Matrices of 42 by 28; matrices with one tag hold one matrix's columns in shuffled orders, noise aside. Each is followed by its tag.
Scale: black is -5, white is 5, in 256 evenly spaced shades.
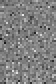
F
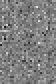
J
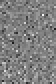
F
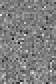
F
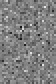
J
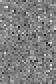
J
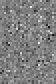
J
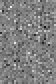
J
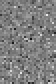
F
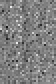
J
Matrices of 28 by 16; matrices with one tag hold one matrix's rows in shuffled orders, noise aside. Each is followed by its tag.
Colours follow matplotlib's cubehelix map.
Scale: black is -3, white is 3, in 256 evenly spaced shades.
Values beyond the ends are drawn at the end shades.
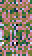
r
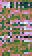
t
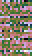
t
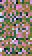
r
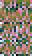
r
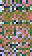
r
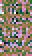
r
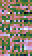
t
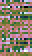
t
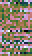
t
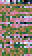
t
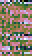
t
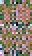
r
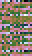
t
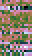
t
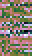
t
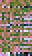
t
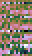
t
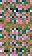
r
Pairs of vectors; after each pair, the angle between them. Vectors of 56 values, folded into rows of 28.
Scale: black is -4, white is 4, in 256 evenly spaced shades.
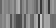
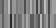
partly aligned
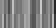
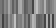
partly opposed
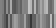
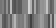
nearly parallel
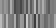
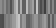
partly opposed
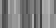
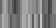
nearly opposite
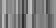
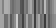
partly aligned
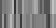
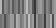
orthogonal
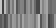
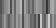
partly opposed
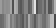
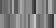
nearly opposite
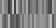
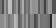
partly opposed
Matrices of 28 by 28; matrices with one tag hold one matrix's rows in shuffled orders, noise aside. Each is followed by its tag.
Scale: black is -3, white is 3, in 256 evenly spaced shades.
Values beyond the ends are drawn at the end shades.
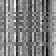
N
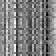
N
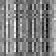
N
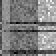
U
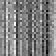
N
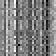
N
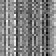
N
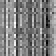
N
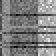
U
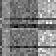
U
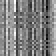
N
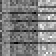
U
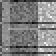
U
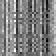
N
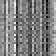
N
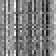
N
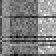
U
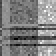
U
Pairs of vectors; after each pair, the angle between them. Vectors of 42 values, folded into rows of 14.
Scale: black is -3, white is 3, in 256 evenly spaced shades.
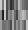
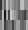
partly opposed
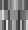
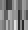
partly aligned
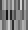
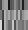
orthogonal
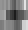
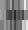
nearly parallel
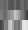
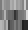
nearly opposite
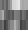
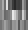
partly opposed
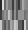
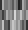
partly aligned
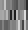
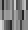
orthogonal
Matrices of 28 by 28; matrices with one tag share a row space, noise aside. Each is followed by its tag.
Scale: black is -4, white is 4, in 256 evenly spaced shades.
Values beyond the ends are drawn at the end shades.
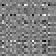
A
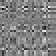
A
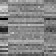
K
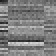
K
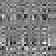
A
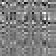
A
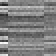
K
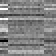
K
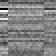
K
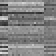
K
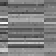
K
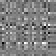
A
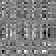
A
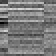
K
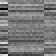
K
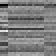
K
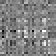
A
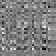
A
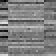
K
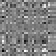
A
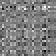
A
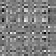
A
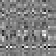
A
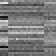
K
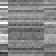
K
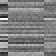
K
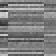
K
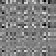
A
